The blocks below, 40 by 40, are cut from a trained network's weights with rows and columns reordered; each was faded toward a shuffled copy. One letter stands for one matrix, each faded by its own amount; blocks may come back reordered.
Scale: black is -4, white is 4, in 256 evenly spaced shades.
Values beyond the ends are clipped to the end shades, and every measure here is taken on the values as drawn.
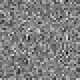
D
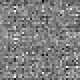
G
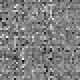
G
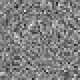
D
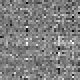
G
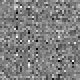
G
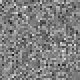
D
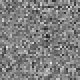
D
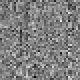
D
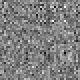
D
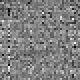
G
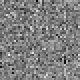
D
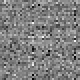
G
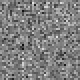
D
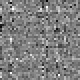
G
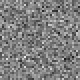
D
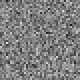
D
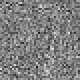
D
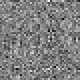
D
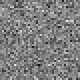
D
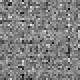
G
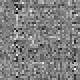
G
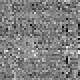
G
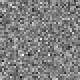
D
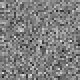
D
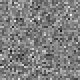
D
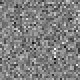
D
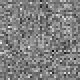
D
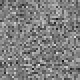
D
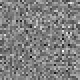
D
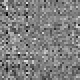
G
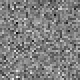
D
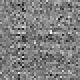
G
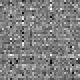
G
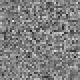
D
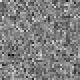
D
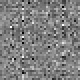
G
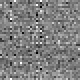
G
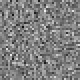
D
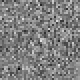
D
